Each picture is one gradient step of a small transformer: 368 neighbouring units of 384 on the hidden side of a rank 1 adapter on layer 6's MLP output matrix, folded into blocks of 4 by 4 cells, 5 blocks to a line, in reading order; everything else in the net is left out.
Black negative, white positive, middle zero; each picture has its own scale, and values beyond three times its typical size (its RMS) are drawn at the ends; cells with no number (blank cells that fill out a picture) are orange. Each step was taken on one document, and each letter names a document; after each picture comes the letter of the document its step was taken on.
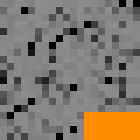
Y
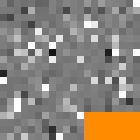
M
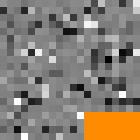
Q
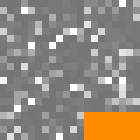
Q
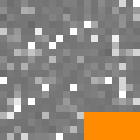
M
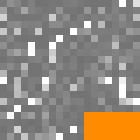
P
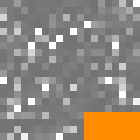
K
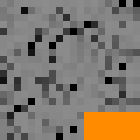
Y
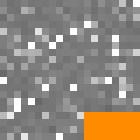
M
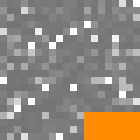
M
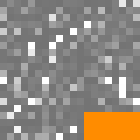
P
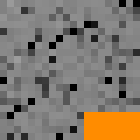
Y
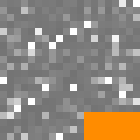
M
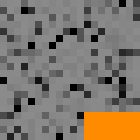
Q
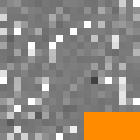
K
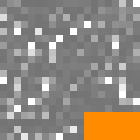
K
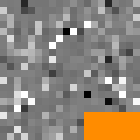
Q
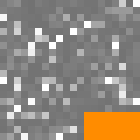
K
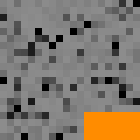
K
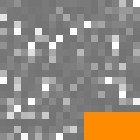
K
